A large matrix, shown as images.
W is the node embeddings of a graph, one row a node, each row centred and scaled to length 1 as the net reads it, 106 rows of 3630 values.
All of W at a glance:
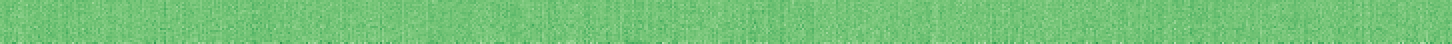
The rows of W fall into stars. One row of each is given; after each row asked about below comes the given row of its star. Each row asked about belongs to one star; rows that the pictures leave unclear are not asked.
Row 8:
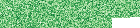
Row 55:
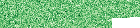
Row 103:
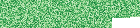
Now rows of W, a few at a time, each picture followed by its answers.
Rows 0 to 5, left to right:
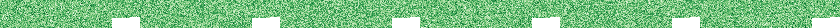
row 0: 55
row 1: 103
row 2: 8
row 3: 103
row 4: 8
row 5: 103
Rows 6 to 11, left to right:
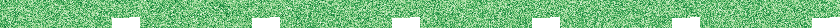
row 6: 55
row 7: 8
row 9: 103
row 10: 103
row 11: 55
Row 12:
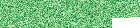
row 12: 8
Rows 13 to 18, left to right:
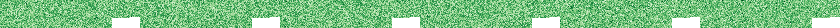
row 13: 55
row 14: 55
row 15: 103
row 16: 55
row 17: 8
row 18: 8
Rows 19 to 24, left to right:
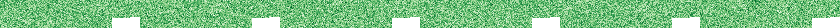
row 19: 103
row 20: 55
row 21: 8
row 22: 55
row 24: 103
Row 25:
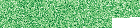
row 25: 8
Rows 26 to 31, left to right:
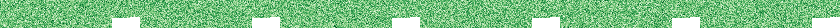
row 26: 8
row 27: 8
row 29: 103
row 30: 103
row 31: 103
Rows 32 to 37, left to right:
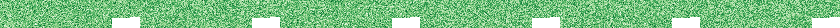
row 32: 8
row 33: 8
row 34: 103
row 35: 55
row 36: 103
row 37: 55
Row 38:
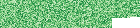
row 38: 8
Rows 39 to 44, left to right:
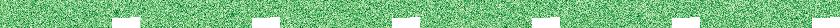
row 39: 8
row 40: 8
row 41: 103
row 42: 55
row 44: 103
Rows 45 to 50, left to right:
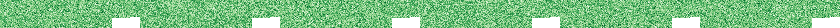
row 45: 103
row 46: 103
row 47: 55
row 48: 8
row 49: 8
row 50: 55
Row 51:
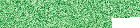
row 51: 55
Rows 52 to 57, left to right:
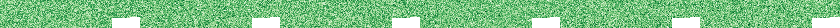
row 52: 55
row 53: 8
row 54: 103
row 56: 103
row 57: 8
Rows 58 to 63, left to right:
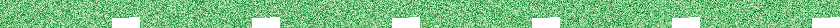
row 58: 55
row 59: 103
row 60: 8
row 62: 8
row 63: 8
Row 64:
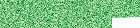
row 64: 8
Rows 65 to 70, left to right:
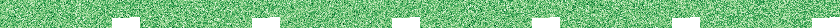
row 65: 55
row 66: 8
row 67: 8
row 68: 8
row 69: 8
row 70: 55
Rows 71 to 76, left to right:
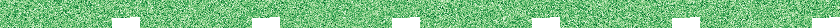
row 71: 55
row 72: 55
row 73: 55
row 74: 55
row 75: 103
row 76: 55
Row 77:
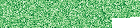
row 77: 103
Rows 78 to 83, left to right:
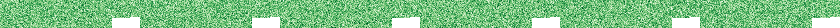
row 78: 8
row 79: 8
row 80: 103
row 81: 103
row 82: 55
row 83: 103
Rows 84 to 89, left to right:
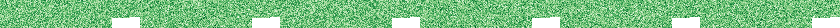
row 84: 55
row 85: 8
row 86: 103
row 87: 103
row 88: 55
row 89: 8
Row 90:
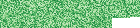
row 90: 103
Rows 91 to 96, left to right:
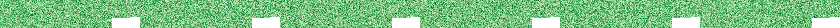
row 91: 103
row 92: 55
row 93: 8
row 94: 8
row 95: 8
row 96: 103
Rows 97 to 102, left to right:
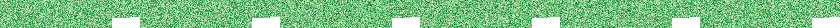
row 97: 8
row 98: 103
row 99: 55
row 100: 103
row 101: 55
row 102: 55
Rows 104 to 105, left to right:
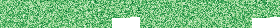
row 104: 103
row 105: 55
